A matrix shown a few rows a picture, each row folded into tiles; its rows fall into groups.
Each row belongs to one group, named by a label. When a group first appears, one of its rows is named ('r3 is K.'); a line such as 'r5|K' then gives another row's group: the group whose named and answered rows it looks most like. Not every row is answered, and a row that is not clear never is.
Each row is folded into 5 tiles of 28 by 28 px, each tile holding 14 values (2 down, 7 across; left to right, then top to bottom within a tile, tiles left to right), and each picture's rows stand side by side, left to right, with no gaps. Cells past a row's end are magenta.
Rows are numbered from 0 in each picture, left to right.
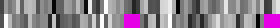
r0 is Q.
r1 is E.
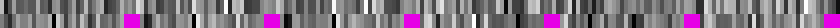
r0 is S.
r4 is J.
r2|S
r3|Q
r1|S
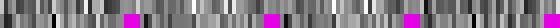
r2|S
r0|S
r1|S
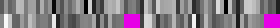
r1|Q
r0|Q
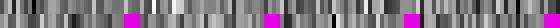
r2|S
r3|Q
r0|J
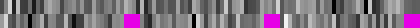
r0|J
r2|Q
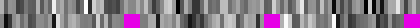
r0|S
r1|E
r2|Q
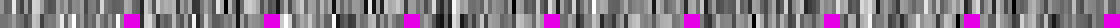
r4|E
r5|S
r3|E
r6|E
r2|Q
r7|J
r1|Q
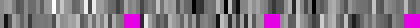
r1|Q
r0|S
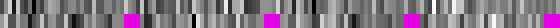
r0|J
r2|J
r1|S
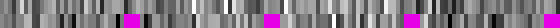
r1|S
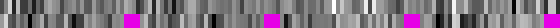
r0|J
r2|S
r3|E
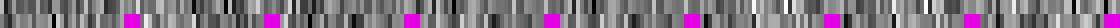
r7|E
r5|S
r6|S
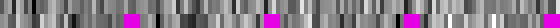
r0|J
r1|E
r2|E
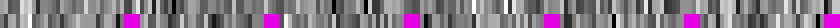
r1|J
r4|S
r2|Q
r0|E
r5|E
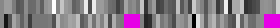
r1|S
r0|S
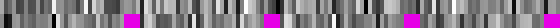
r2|Q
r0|S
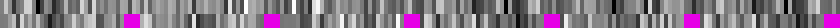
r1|Q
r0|E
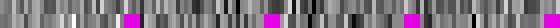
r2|J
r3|S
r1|Q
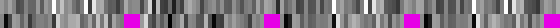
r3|S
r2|S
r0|S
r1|J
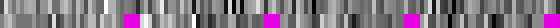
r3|J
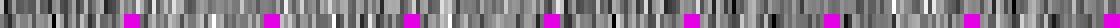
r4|S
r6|S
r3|E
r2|Q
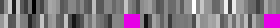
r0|J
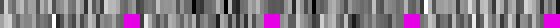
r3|Q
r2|J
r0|Q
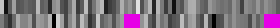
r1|J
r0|S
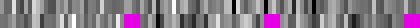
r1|E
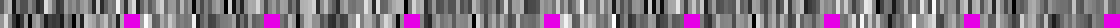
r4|Q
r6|E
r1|Q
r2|E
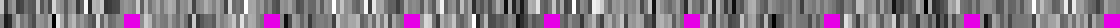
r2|S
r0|S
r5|J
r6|Q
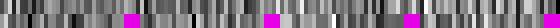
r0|J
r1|S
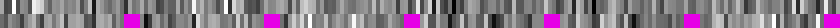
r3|J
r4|J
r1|S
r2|E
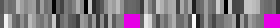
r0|Q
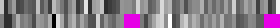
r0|S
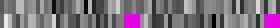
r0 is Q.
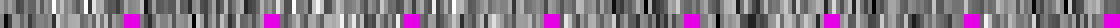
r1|S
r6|J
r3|E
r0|S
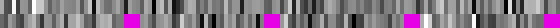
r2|J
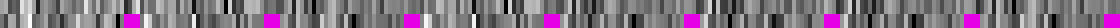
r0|E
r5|J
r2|J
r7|J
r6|J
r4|J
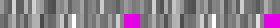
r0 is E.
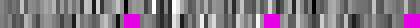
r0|E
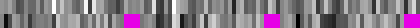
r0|S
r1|E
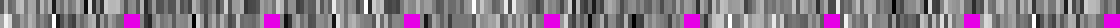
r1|S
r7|Q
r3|S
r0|Q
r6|Q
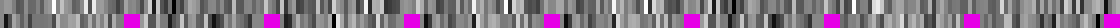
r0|S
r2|S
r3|S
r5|J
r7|E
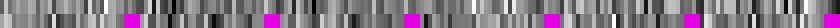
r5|Q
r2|J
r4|Q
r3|S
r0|Q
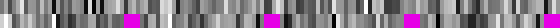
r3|E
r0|Q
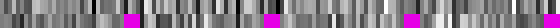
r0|E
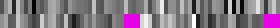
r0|J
